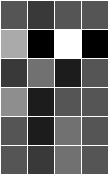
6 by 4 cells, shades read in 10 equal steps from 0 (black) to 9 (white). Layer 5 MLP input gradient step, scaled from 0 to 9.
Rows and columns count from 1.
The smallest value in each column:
2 0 1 0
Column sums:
22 10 24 15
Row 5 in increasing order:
1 3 3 4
